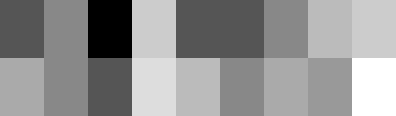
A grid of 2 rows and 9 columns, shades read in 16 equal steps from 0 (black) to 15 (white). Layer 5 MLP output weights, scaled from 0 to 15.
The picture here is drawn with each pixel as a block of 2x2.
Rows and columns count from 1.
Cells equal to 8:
4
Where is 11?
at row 1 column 8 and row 2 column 5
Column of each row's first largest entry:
4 9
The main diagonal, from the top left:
5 8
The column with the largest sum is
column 9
